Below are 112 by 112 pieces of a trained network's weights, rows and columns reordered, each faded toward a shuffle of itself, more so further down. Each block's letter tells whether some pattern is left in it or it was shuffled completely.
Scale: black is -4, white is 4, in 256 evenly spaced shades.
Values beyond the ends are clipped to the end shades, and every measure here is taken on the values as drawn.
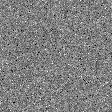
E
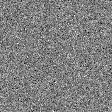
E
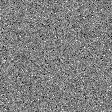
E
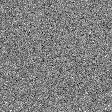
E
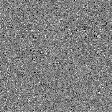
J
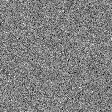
E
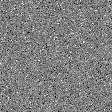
E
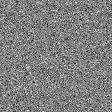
E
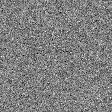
E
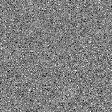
J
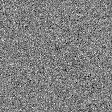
E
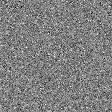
E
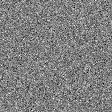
E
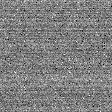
J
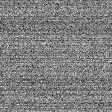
J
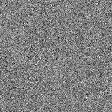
J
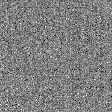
J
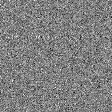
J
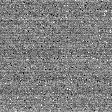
J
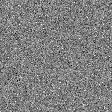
E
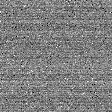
J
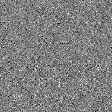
J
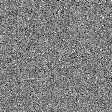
J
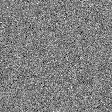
E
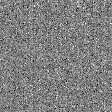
J
